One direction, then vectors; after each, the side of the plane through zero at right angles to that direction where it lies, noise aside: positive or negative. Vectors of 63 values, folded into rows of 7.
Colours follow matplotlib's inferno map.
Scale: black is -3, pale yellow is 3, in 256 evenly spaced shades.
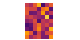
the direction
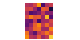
positive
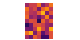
positive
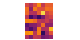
positive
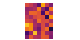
negative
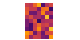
positive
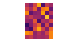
positive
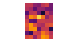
negative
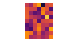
positive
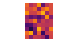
positive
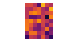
negative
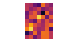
negative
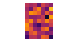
negative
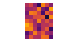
negative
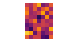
positive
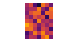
negative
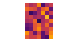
positive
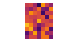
negative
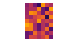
negative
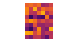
positive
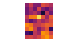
negative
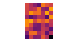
negative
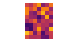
positive
